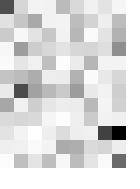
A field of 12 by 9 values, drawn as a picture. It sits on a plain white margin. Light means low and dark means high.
Neither half mirrors the other. There is no overall slope. The bottom left is the calmest part. Values change most from cell to cell in the bottom right. The bottom right is the ninth with the highest average.
